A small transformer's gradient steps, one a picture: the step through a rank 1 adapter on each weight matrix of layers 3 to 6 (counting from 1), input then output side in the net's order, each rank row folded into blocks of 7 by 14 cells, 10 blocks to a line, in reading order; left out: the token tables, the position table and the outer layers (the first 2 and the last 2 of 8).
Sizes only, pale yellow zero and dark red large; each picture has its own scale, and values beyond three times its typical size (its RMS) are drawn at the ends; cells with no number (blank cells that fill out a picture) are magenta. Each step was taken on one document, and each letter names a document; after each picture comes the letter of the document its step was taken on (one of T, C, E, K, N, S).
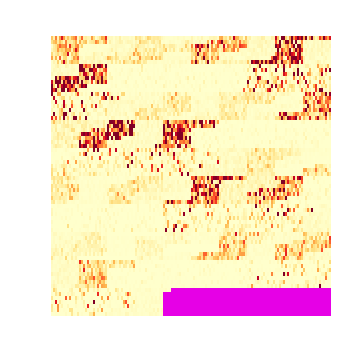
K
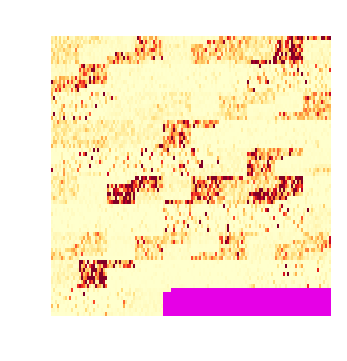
K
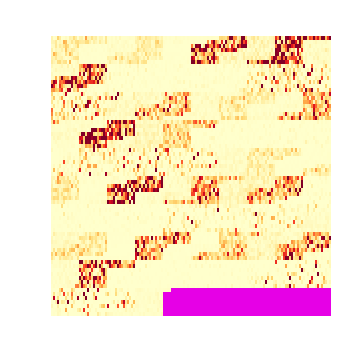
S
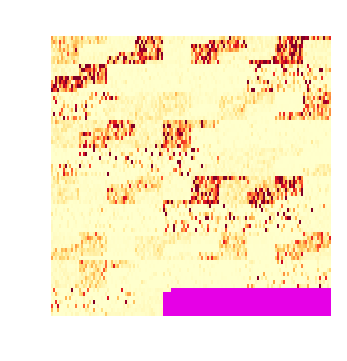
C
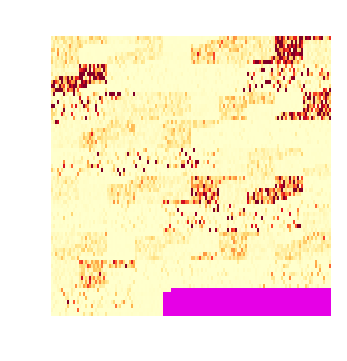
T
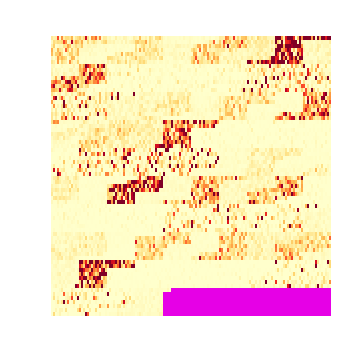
S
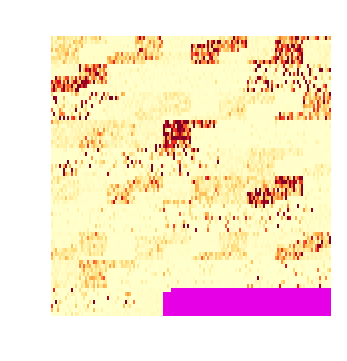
C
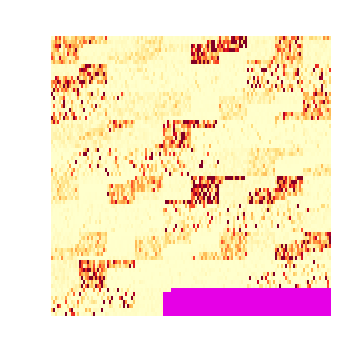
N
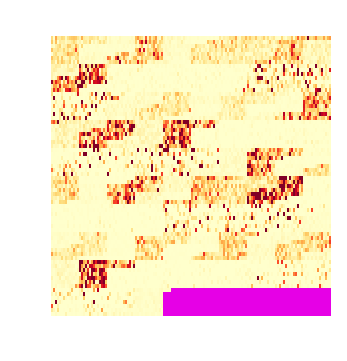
K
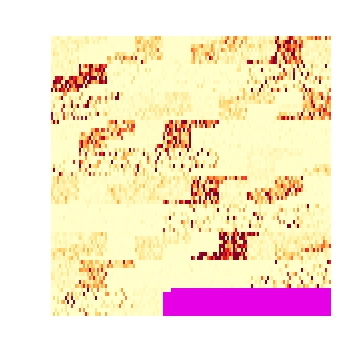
S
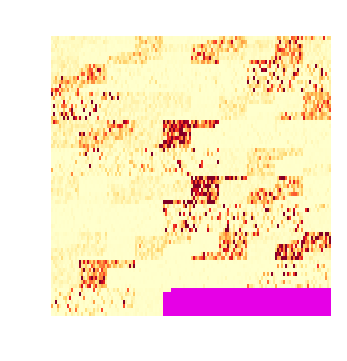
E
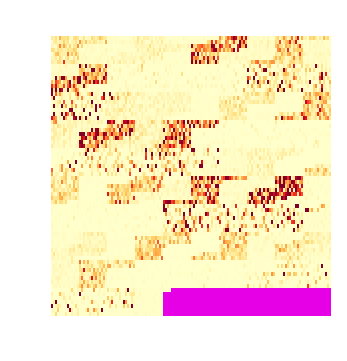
E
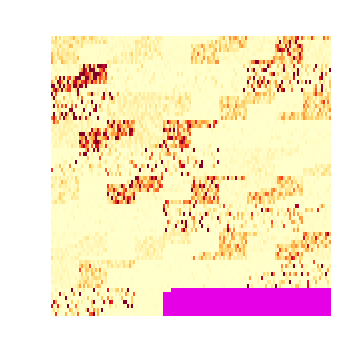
N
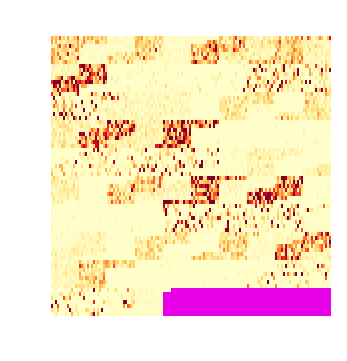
E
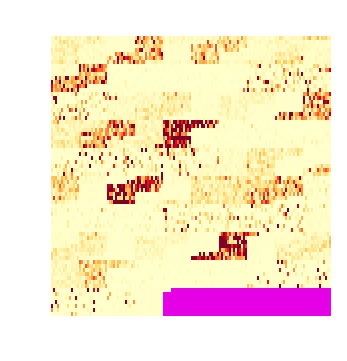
C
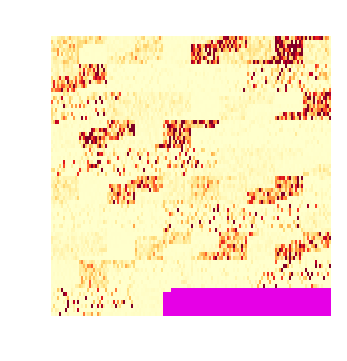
T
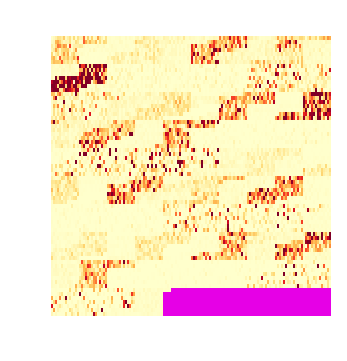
E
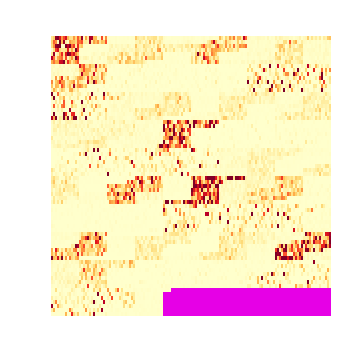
N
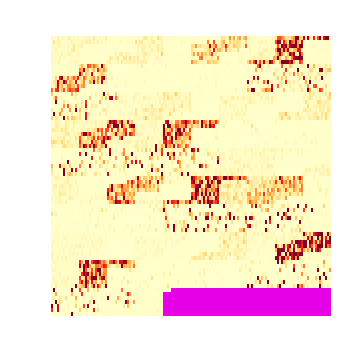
C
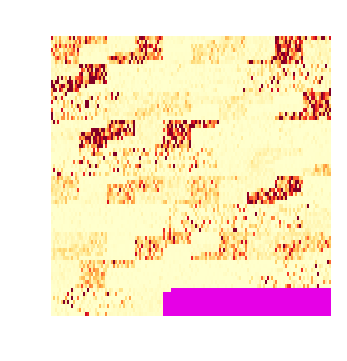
S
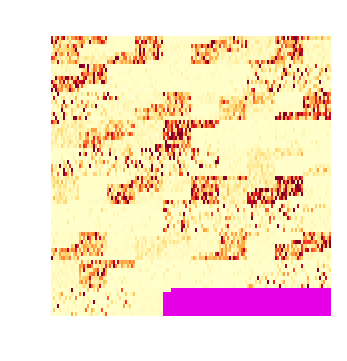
K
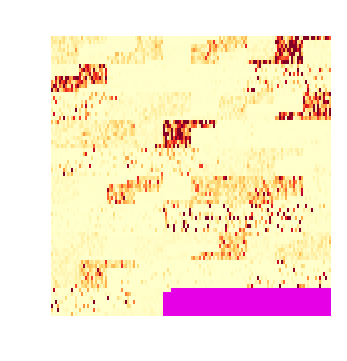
C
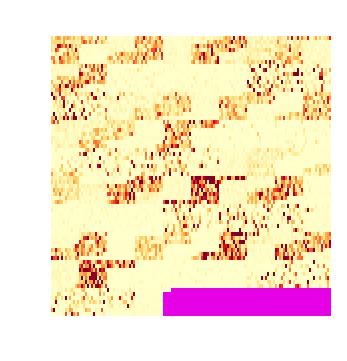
N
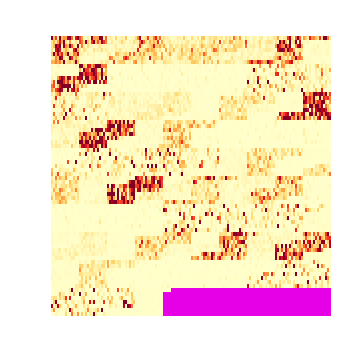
E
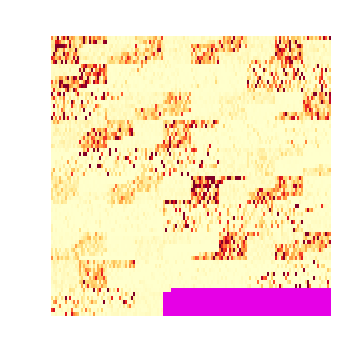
N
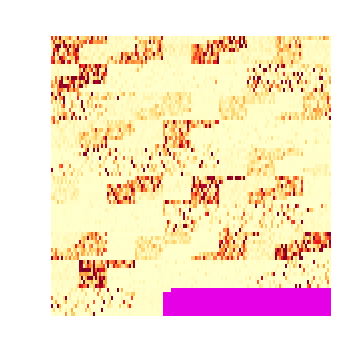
N
